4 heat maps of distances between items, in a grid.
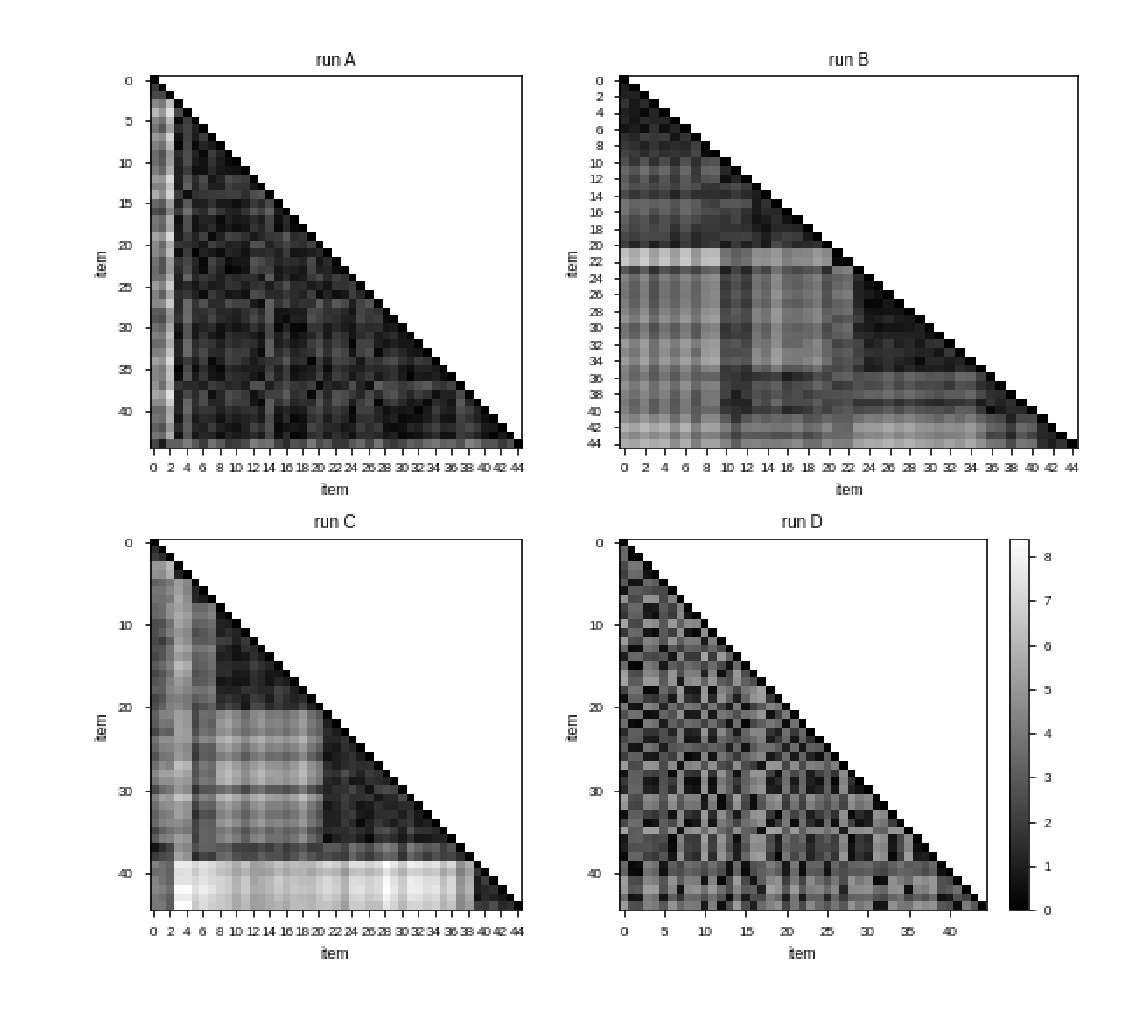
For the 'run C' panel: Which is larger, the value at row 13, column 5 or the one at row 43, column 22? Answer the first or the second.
the second
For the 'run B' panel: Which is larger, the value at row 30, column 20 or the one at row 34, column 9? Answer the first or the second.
the second
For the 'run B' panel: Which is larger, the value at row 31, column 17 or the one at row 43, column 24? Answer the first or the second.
the second
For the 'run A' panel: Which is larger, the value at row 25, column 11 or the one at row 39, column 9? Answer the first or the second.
the second
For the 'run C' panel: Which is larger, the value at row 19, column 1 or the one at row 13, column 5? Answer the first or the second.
the second
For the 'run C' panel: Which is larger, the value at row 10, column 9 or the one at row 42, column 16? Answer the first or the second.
the second
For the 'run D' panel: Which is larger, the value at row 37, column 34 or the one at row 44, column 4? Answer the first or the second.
the second
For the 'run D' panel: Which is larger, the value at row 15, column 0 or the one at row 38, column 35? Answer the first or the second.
the second
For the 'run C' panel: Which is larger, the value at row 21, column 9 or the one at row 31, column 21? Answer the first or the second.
the first
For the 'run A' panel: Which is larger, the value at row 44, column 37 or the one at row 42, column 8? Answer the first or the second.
the first
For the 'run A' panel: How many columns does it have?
45
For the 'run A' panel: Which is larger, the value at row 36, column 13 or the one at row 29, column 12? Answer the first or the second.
the second
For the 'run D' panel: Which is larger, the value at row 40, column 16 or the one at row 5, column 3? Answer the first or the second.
the second
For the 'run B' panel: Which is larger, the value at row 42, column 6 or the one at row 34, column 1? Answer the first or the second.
the first
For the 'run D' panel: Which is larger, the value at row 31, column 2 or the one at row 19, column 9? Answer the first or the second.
the first
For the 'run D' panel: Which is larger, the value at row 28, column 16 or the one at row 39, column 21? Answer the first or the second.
the first
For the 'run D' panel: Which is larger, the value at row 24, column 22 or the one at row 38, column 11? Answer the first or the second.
the first
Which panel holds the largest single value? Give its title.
run C
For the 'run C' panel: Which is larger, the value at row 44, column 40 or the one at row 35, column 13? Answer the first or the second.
the second
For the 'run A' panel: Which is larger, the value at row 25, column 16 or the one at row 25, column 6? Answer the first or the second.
the first
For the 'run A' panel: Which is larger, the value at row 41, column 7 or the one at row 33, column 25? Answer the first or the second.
the second
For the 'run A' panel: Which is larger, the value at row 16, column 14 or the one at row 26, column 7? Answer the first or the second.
the first
